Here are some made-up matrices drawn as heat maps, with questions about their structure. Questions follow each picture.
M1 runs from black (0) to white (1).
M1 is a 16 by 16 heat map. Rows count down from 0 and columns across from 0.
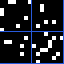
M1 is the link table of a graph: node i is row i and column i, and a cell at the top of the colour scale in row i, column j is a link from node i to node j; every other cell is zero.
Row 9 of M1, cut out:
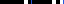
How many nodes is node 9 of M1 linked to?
3
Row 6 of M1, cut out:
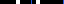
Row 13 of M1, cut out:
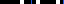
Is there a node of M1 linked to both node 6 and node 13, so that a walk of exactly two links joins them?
yes
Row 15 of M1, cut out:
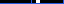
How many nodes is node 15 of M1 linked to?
1
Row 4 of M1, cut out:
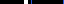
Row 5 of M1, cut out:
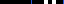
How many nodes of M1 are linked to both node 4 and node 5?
0
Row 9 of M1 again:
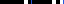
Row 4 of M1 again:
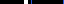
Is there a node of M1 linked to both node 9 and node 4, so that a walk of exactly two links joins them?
yes
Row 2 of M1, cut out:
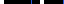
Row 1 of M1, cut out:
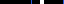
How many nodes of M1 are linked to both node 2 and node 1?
1
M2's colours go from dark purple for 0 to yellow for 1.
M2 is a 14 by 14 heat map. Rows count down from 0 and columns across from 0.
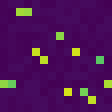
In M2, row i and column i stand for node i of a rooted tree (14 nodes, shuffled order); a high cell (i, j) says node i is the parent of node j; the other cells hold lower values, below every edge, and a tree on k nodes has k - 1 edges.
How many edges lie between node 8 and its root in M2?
5
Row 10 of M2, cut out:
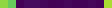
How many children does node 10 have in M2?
3
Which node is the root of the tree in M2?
6
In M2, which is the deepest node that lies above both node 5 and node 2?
7
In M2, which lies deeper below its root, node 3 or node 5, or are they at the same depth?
node 3
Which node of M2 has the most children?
10
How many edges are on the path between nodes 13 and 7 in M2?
4
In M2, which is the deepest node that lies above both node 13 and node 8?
11
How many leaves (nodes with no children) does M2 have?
7
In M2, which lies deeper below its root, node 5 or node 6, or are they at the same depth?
node 5
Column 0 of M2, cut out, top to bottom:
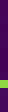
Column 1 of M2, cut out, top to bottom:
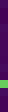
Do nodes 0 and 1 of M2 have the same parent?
yes
